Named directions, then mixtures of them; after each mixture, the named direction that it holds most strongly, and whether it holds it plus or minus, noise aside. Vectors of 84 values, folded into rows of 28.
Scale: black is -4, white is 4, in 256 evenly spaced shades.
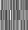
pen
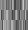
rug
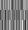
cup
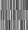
pen, plus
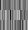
pen, minus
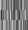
rug, plus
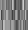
rug, plus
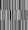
pen, minus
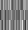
cup, plus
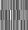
pen, plus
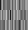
pen, minus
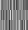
pen, plus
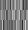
rug, minus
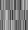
rug, plus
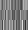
cup, plus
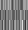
cup, plus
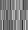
rug, minus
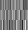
cup, minus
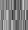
rug, plus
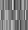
rug, plus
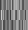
rug, minus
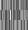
pen, plus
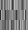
cup, plus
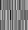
pen, minus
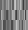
rug, minus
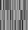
pen, minus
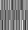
cup, plus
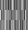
cup, minus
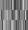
rug, plus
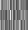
pen, plus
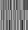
cup, minus
